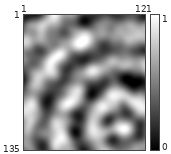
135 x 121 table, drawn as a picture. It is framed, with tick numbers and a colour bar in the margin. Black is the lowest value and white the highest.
The field is smooth, with broad soft blobs. Neither half mirrors the other. There is no overall slope. No lone cell stands out from its neighbours. Concentric rings centre on the bottom right.
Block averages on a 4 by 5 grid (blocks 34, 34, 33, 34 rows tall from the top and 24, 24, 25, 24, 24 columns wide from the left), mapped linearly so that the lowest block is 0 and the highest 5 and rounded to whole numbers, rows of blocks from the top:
33313
23110
32142
25121
